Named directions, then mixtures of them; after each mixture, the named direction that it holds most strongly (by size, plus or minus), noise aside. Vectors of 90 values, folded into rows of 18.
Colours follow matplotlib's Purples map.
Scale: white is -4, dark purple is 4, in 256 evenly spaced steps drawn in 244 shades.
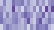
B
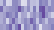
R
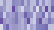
B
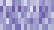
R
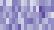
R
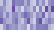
B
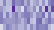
B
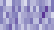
R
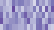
B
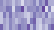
B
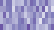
B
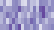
R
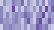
B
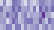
R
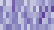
B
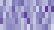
B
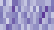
B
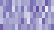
B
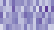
B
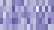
B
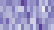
R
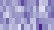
R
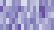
R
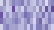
B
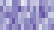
R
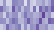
B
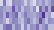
B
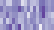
R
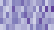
B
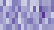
R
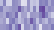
R
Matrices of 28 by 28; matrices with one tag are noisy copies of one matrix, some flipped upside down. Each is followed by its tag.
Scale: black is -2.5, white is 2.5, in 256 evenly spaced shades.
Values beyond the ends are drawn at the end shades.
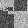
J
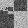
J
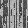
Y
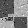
J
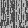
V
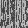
V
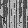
Y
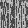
V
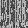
V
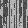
Y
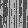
Y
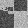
J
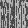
V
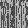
V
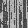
Y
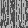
V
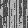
Y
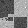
J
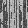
Y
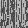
V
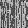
V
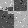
J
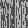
V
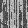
Y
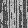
Y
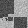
J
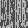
V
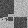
J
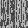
V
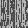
V
